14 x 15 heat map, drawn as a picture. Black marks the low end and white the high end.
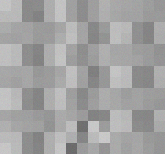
Odd rows or columns: none. Stripes: upright, repeating 3 times. Roughest part: bottom middle. Odd patch: rougher, in the bottom middle.
